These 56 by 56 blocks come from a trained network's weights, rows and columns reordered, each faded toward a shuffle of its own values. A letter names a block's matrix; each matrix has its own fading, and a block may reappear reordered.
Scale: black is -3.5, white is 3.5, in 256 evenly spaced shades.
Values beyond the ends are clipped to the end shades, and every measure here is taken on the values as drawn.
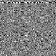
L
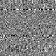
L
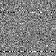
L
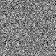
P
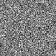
P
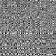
L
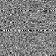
L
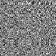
L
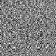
L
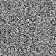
P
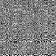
L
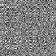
L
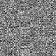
P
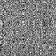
P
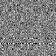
L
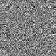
L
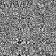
L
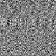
L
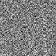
P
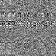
L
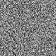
P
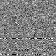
L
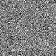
P
